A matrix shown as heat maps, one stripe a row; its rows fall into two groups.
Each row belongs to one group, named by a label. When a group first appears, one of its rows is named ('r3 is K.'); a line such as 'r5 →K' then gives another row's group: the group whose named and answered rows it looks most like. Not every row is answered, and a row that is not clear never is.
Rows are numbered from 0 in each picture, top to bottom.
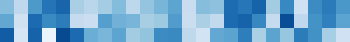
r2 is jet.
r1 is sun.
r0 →sun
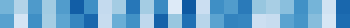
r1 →jet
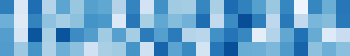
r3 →jet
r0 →sun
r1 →sun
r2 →jet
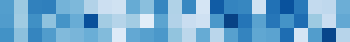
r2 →sun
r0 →jet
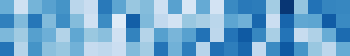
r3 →jet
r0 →sun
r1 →sun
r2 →sun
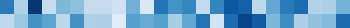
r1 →sun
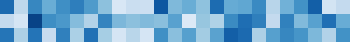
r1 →sun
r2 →jet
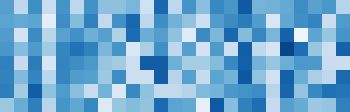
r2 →sun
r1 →jet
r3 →jet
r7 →jet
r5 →jet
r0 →jet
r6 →sun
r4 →jet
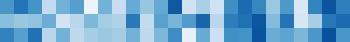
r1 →sun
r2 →sun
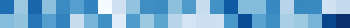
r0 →jet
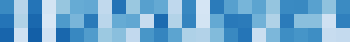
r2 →jet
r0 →jet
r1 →jet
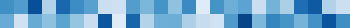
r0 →jet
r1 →sun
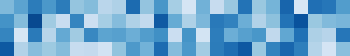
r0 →sun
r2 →jet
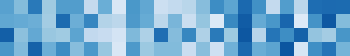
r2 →jet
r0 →sun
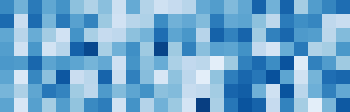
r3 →jet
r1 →jet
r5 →sun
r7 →sun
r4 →sun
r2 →jet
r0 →sun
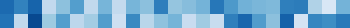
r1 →sun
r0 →jet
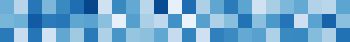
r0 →jet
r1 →sun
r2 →jet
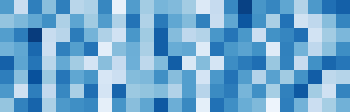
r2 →jet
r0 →sun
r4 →sun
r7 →jet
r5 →jet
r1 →sun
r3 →jet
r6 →jet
